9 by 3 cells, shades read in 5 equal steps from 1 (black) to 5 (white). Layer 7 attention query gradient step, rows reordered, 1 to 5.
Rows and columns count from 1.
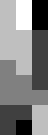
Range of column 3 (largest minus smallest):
3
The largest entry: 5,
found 2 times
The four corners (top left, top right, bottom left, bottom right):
4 1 2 4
